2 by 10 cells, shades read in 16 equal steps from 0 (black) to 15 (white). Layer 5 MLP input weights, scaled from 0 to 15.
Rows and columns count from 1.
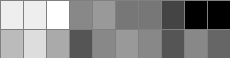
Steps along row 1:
same up down up down same down down same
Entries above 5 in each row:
7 8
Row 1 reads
14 14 15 8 9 7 7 4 0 0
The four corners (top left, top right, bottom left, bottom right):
14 0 11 6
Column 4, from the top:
8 5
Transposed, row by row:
14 11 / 14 13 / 15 10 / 8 5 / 9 8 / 7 9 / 7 8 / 4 5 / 0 8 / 0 6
